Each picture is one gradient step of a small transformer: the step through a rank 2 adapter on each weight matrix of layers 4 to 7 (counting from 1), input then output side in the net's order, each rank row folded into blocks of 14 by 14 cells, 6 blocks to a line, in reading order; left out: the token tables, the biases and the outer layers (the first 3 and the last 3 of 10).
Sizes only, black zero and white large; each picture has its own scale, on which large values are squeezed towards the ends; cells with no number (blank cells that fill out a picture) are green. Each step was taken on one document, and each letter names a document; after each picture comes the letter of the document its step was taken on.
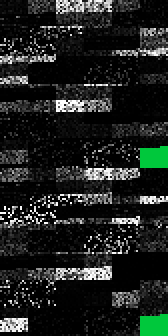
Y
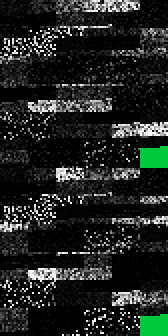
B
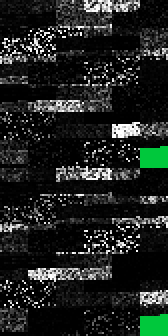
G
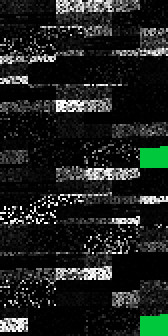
Y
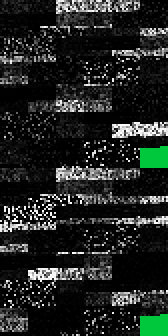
B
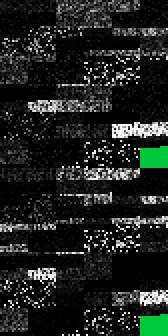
G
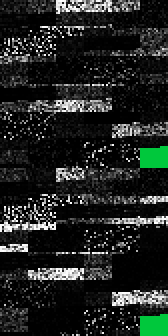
B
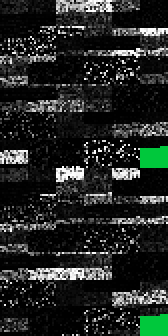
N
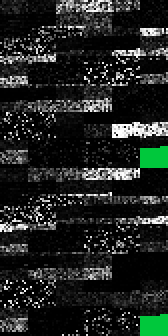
G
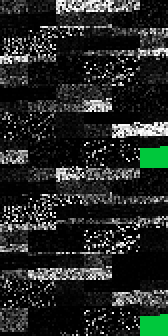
B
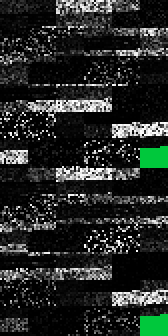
N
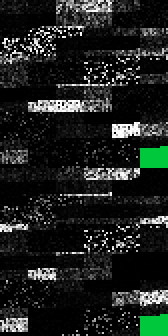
G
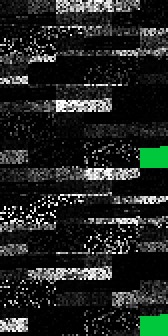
Y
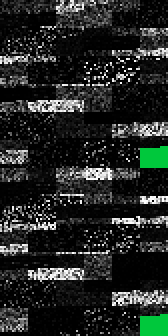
B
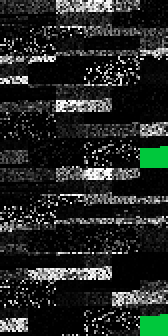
Y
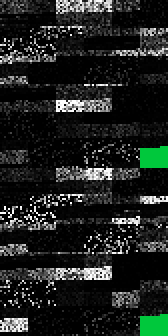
Y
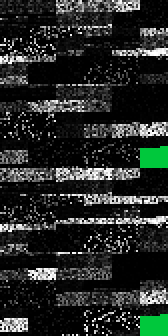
Y
